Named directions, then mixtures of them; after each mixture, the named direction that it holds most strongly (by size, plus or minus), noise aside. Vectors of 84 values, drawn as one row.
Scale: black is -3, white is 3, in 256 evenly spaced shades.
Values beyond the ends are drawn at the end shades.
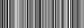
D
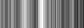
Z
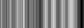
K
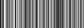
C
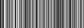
C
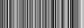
D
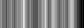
K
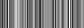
D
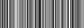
D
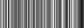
D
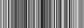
D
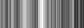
Z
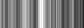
Z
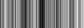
Z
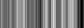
K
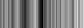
Z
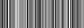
D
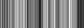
K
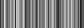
C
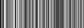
C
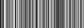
C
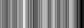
K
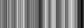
K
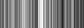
Z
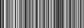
C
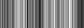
K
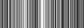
Z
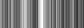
Z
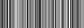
D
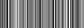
D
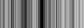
Z
